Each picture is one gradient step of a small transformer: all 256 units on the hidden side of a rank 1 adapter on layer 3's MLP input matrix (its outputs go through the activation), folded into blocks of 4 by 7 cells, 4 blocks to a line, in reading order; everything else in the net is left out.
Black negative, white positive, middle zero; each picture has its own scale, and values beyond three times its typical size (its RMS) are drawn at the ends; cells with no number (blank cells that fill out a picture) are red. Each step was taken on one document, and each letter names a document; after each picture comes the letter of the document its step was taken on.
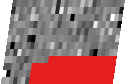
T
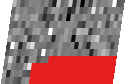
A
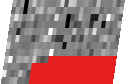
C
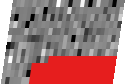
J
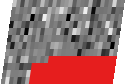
A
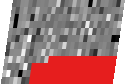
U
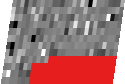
U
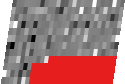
U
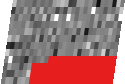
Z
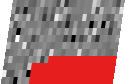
C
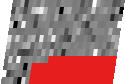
U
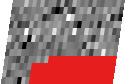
Z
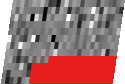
A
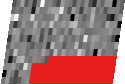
T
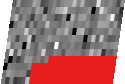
A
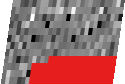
A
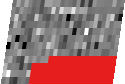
Z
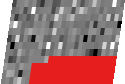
T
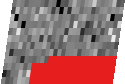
U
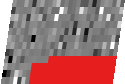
T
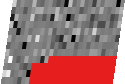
C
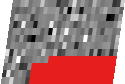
U
